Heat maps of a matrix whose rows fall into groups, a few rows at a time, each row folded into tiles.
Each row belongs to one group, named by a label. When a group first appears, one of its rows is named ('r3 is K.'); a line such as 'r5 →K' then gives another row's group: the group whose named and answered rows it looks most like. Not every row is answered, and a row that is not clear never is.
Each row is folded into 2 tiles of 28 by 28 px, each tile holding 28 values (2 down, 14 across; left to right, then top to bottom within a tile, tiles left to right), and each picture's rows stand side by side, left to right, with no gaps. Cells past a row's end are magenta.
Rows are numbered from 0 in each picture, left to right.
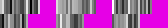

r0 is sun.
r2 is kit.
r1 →kit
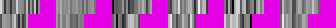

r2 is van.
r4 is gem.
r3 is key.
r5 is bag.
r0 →kit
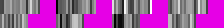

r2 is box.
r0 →key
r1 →van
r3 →key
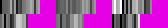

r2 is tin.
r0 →van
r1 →van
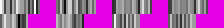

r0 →kit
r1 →gem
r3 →key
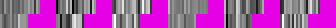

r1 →van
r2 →key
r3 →kit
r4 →box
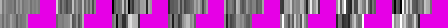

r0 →kit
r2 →van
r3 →van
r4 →box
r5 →key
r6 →tin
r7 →gem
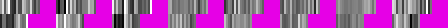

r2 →box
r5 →van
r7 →kit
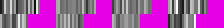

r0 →van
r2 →gem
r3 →tin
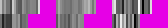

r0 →box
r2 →sun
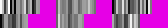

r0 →tin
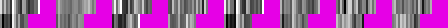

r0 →box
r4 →box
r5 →box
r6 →gem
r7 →sun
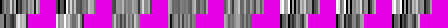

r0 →van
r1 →gem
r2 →key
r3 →sun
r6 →tin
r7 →tin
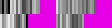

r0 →gem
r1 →kit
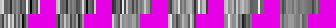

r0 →sun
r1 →sun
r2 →gem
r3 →key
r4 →kit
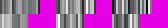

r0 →bag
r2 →van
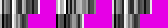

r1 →tin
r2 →box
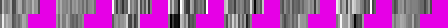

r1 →kit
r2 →kit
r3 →box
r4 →sun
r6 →kit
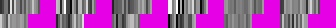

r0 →gem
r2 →van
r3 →tin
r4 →sun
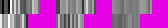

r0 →gem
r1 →key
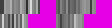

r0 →key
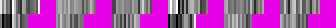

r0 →box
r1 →kit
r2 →key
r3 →tin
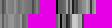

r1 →van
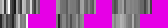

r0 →tin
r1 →sun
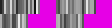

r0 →van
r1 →key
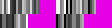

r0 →tin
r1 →tin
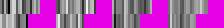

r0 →gem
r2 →box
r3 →bag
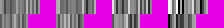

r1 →sun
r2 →kit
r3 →tin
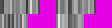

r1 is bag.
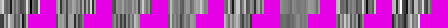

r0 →sun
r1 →kit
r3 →bag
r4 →gem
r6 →sun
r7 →tin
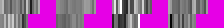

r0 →sun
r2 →tin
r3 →sun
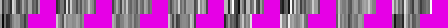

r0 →box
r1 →gem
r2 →gem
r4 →tin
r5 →gem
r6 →bag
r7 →box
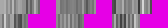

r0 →kit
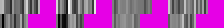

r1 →box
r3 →kit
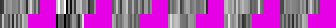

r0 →key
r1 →tin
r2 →gem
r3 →bag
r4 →kit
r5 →key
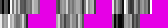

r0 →gem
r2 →box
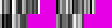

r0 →box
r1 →van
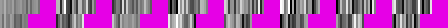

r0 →kit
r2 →gem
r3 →gem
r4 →kit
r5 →tin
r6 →van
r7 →sun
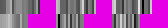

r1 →sun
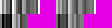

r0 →box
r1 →box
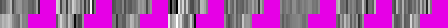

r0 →bag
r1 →kit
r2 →van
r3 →gem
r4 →van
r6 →sun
